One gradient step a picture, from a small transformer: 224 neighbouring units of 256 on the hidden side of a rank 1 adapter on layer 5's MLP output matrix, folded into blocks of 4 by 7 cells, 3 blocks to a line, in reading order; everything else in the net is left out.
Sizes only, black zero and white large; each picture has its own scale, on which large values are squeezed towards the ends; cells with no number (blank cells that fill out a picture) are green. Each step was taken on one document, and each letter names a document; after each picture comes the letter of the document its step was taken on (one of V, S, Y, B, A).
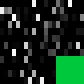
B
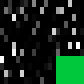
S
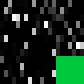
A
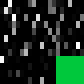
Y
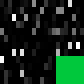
S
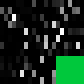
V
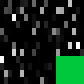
S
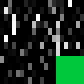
Y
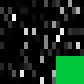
V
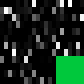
B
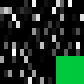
B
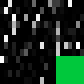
Y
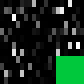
S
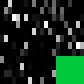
A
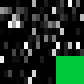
B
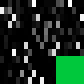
B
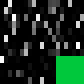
Y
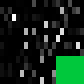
V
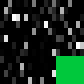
A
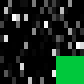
A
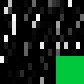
Y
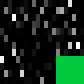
S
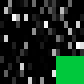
A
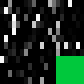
Y
